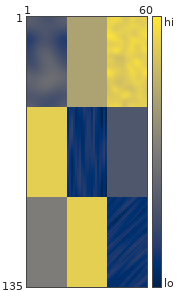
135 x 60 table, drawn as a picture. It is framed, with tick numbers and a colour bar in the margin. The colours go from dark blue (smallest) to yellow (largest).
The table splits into 3 rows of 3 panels. Panel 1,1: low, smooth. Panel 1,2: high, flat. Panel 1,3: very high, blotchy, faint in contrast. Panel 2,1: very high, flat. Panel 2,2: very low, streaked downward, faint in contrast. Panel 2,3: low, flat. Panel 3,1: middling, flat. Panel 3,2: very high, flat. Panel 3,3: very low, slanting up to the right, faint in contrast.
